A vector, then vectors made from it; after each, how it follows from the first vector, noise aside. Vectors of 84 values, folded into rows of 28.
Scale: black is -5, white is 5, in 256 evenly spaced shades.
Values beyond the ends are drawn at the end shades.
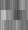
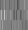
partly zeroed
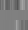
partly zeroed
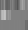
partly zeroed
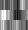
scaled up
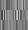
sign-scrambled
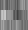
copied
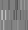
partly zeroed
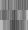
wrapped around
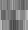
wrapped around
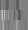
partly zeroed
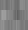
shrunk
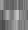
wrapped around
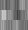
copied
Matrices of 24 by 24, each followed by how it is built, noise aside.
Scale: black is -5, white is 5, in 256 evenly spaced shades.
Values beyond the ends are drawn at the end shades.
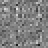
low rank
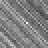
Toeplitz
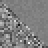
lower triangular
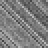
Toeplitz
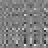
low rank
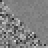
lower triangular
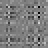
low rank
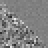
lower triangular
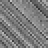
Toeplitz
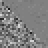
lower triangular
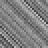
Toeplitz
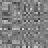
low rank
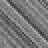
Toeplitz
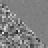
lower triangular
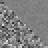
lower triangular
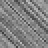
Toeplitz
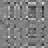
low rank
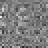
low rank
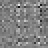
low rank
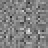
low rank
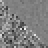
lower triangular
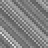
Toeplitz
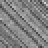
Toeplitz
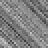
Toeplitz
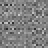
low rank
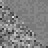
lower triangular
